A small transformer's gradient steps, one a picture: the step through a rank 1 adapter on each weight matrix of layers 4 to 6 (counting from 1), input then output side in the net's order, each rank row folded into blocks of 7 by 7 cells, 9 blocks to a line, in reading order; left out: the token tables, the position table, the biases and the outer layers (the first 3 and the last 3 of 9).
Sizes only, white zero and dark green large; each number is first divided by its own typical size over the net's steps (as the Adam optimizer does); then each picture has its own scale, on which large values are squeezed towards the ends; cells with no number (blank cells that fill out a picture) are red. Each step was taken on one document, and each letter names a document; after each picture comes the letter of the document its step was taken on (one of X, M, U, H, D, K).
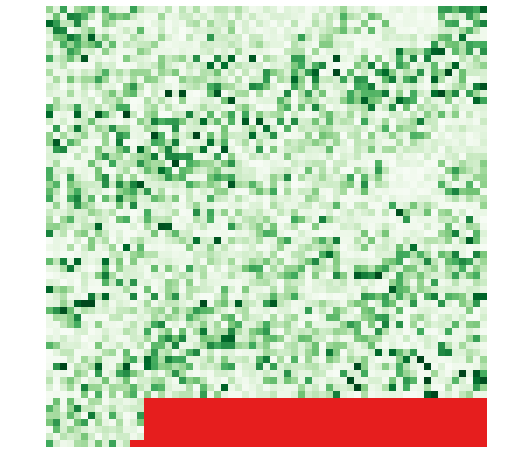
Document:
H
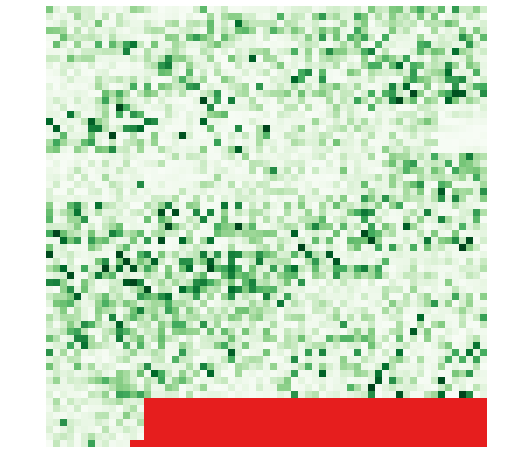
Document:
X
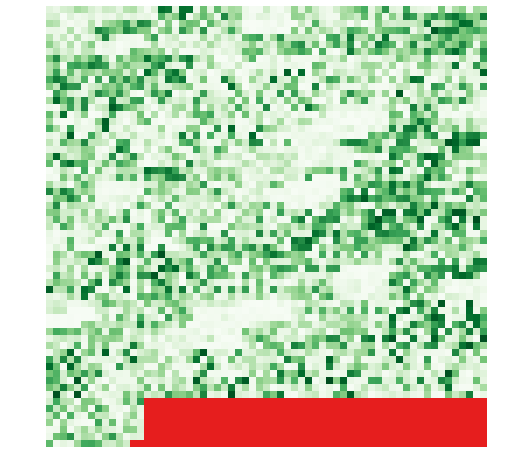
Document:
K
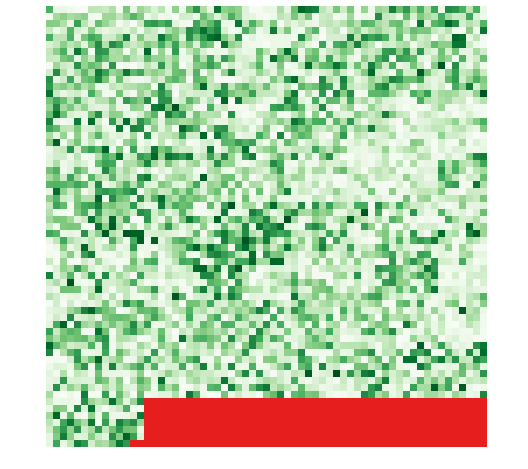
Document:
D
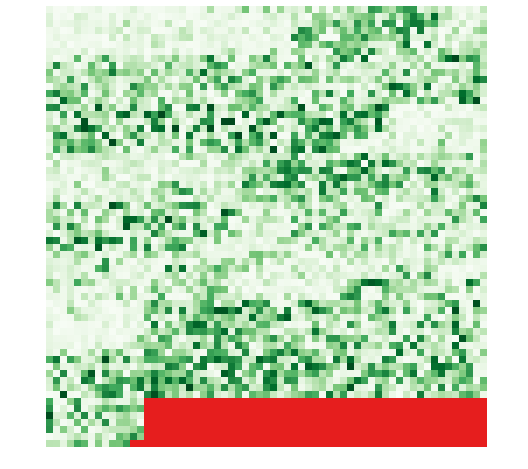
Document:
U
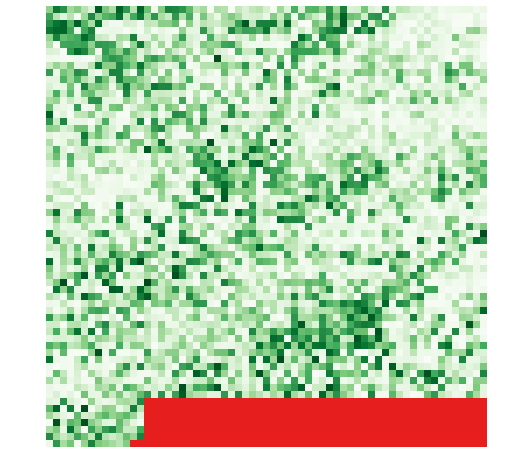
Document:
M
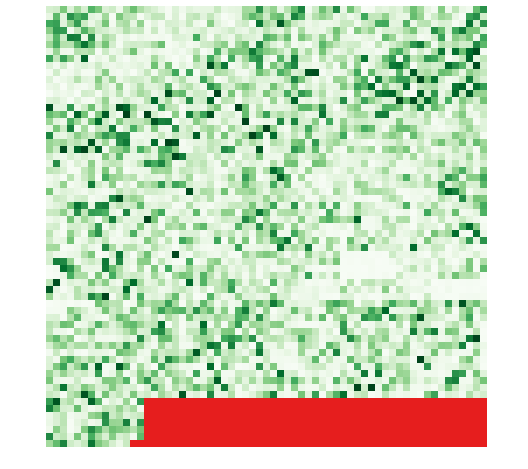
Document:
H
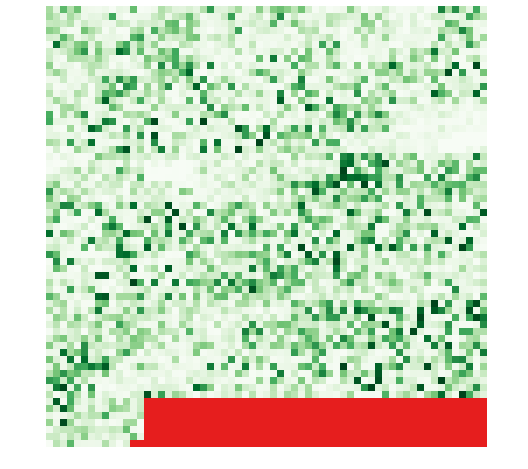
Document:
X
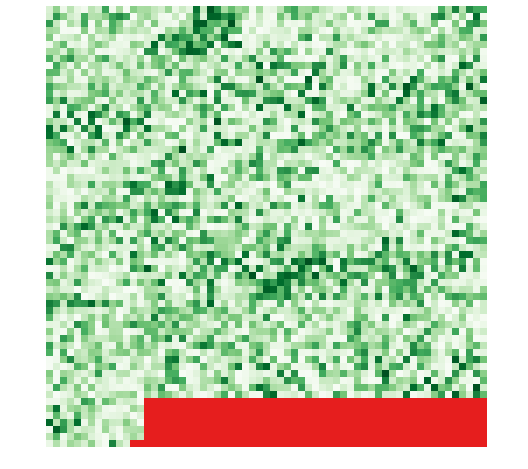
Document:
D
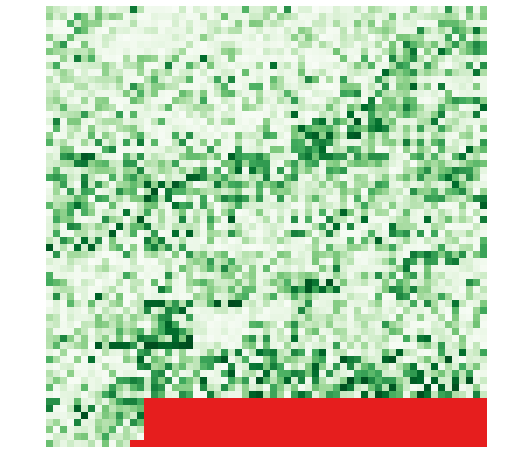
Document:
U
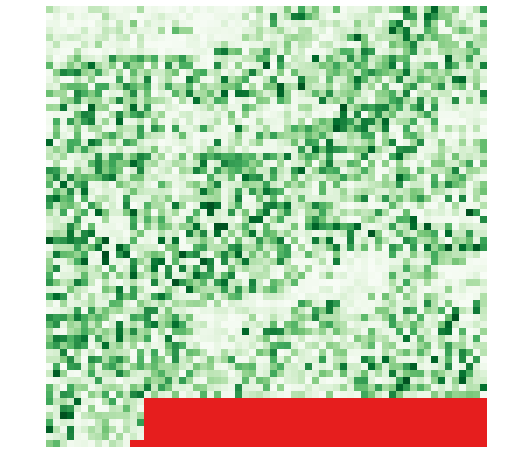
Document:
U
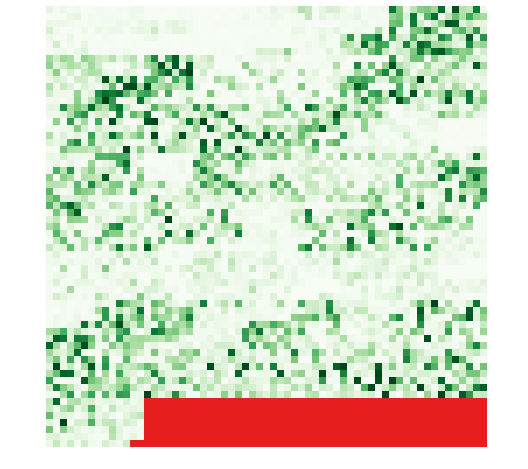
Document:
X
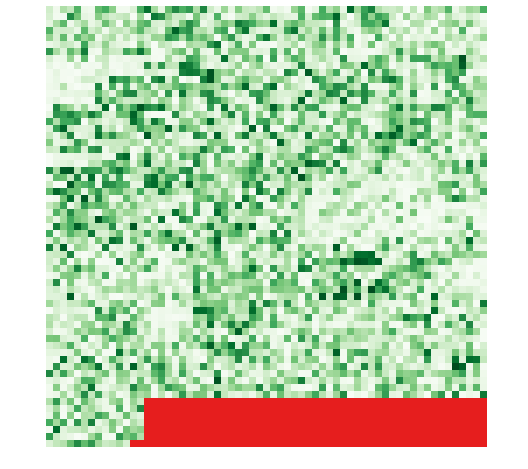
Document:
D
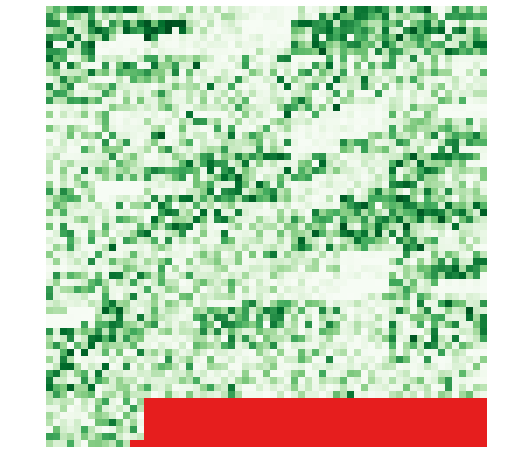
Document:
K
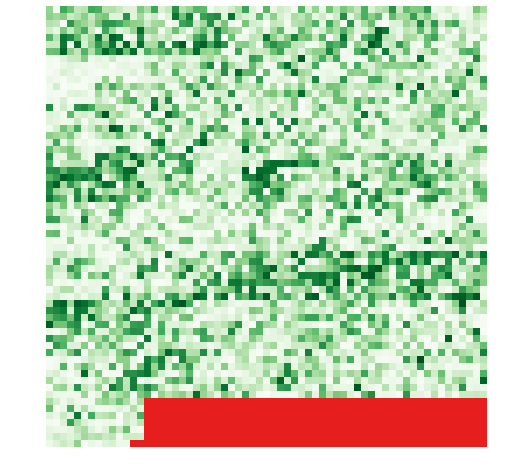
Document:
D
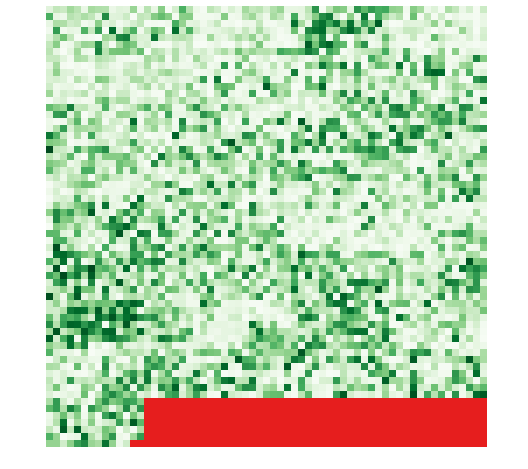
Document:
D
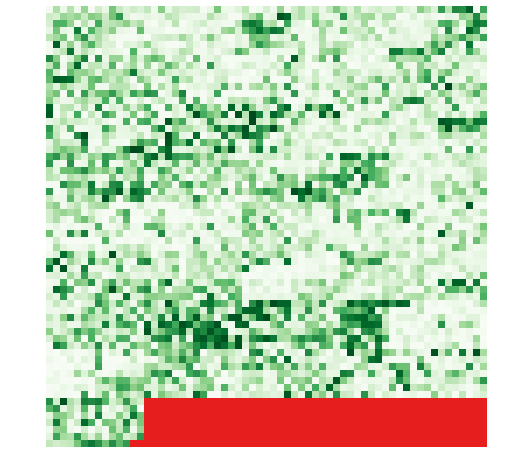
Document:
M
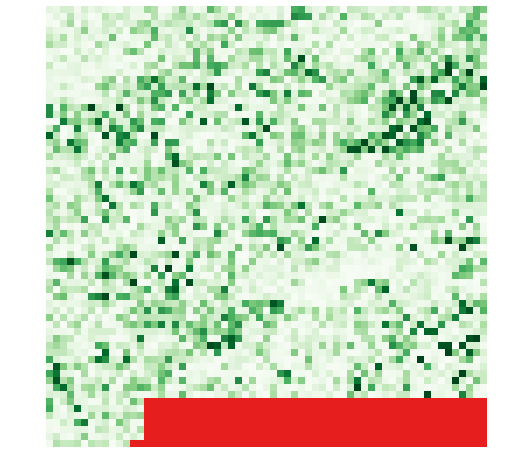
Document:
H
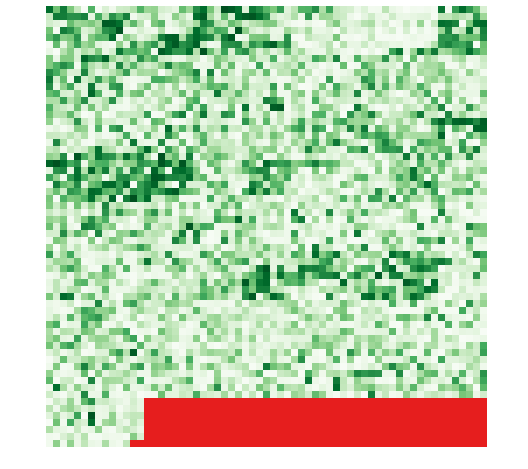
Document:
D
